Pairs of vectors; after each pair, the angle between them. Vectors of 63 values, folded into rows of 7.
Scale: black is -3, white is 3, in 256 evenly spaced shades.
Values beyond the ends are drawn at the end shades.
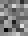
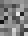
orthogonal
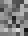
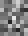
nearly opposite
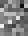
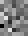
partly opposed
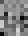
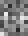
nearly opposite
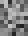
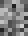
orthogonal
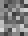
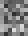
nearly parallel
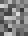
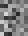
nearly opposite
